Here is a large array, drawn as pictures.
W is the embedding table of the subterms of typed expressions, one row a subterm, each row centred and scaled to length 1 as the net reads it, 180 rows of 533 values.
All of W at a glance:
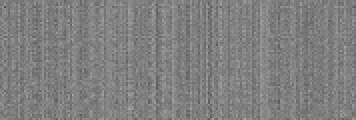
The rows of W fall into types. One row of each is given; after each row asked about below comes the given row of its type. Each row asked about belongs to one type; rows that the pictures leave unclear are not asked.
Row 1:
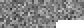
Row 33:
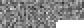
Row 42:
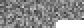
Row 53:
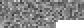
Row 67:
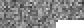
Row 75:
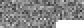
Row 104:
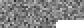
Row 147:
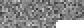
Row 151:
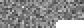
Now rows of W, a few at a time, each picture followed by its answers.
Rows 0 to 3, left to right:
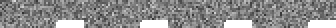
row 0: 75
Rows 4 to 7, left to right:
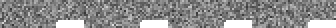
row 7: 42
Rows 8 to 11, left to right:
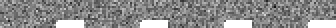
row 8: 104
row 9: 67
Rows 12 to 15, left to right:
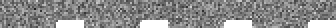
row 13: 147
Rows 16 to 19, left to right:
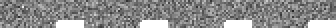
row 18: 1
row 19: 147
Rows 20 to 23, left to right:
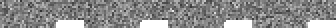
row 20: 53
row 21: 67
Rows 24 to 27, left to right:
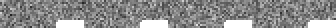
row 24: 33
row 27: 42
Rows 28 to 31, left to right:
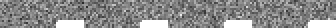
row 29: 104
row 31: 42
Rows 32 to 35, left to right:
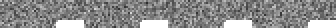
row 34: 42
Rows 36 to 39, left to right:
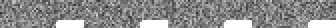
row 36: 147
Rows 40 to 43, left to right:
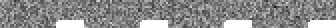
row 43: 67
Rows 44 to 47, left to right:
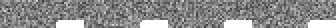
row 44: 147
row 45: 151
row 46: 33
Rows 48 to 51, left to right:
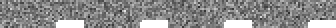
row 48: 53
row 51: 67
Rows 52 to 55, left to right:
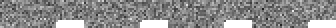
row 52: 75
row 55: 104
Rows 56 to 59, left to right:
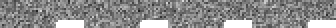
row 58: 53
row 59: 53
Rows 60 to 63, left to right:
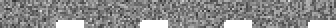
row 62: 147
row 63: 67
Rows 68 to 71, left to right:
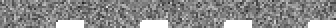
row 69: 42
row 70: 75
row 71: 42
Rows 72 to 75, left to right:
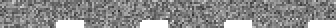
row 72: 53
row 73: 67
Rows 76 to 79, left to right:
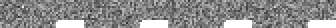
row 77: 67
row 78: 42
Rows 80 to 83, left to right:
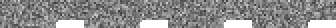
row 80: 151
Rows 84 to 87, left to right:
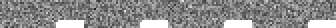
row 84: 53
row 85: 42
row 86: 75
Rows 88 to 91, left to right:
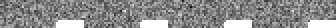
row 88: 42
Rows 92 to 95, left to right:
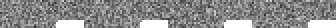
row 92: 151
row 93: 151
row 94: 1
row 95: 53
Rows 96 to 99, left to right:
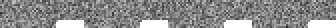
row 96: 147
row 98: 1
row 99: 151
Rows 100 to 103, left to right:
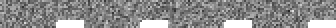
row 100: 33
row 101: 151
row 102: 53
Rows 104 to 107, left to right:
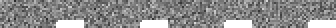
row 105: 1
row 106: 1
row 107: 33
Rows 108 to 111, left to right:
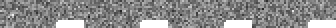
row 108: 42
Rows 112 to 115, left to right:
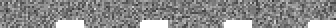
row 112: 33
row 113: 33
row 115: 42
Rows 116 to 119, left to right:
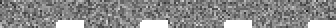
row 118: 33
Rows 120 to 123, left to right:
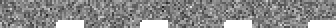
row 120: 75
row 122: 1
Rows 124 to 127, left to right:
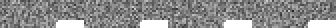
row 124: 151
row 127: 147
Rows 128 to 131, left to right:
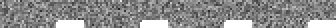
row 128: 53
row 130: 75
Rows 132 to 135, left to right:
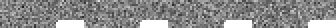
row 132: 151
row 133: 75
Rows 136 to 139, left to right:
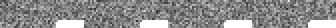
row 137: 151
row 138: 104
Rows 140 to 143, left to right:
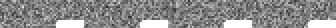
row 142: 53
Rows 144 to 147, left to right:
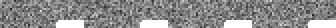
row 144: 104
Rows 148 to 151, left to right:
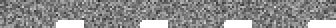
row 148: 42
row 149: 151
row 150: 147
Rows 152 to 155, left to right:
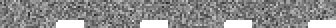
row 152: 151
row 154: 151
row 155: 1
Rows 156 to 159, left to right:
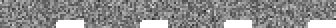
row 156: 147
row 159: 42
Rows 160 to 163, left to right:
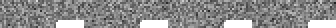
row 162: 147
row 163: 1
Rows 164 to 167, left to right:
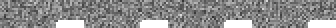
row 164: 67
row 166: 75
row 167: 33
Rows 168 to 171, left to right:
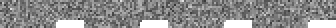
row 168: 33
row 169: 67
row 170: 75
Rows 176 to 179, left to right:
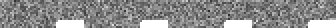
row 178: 147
